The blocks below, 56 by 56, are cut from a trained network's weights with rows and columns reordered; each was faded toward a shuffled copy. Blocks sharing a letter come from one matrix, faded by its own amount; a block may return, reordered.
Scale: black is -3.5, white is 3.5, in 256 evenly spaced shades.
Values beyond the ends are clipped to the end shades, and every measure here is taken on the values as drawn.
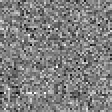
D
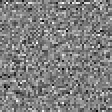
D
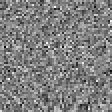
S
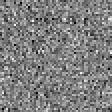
S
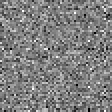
S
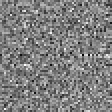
D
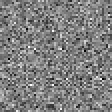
S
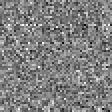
D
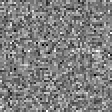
S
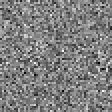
S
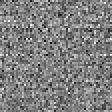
D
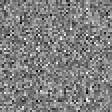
S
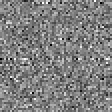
D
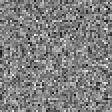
S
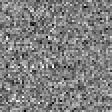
S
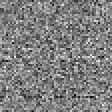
D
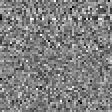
D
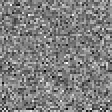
D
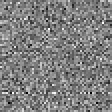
D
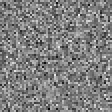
S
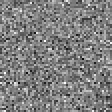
D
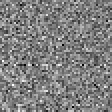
S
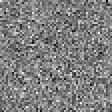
S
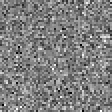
S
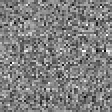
D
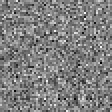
S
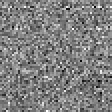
D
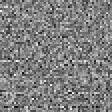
D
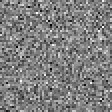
S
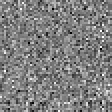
S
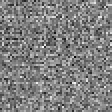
D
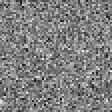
S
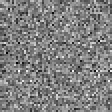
D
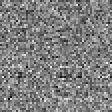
D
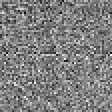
D
